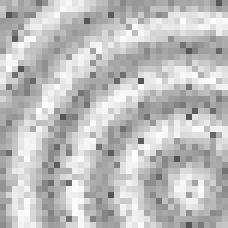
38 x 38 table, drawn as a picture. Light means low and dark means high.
Mirror symmetry: none. Ninth with the highest average: bottom right. Rings: centred on the bottom right. Histogram: bell-shaped. Slope: none.
